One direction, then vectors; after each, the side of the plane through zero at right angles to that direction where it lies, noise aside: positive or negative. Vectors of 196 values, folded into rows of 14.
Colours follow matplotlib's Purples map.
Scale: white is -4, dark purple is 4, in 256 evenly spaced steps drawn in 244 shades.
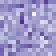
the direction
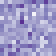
positive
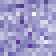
positive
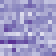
negative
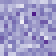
negative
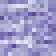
negative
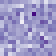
negative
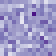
negative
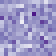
negative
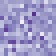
negative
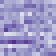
negative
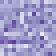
negative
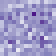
negative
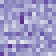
positive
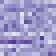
negative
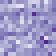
negative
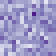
negative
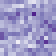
negative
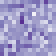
positive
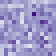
negative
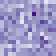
negative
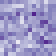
negative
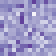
positive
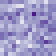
negative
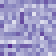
positive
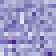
negative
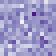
negative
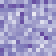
positive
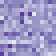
positive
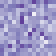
positive
